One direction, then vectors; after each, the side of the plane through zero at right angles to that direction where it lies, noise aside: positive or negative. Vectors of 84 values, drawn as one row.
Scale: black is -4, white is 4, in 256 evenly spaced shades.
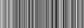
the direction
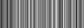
negative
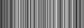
negative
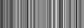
negative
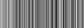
positive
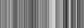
positive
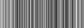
positive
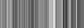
positive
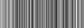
positive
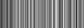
negative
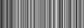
negative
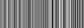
positive
